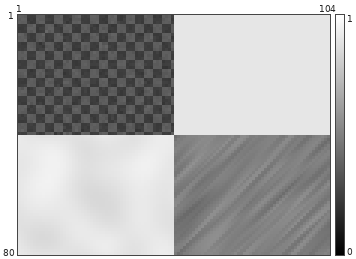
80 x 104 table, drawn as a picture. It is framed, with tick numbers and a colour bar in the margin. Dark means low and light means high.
The table splits into 2 rows of 2 panels. Panel 1,1: low, checkered. Panel 1,2: very high, flat. Panel 2,1: very high, smooth, faint in contrast. Panel 2,2: middling, slanting up to the right, faint in contrast.
